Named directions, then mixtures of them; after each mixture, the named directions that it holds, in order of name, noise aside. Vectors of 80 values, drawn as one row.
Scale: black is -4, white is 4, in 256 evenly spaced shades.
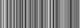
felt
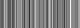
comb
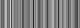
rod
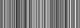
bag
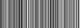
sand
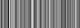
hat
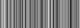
felt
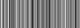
bag, hat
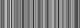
rod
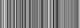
comb, felt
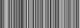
rod, sand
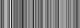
rod, sand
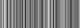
felt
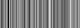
comb, hat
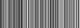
sand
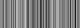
bag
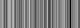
comb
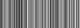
bag, sand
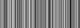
comb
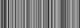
felt, hat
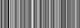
hat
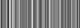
hat, rod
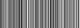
sand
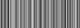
hat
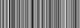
hat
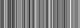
comb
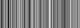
comb, hat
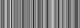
rod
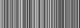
bag, sand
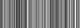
bag, sand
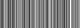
comb
